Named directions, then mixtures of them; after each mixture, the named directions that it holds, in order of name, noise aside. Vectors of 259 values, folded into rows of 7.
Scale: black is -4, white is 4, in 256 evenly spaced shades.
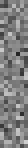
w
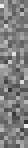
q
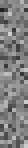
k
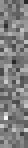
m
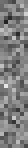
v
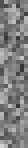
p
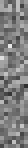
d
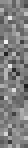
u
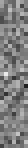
d, k, u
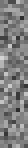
d, p, v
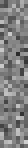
w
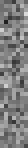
m, v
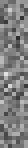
d, k, p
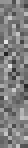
u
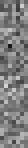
d, v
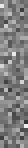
q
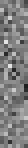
u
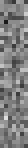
d, m, v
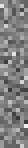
q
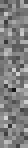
k, m, u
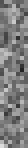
p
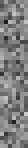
p, v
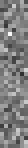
k, m, w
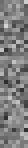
m
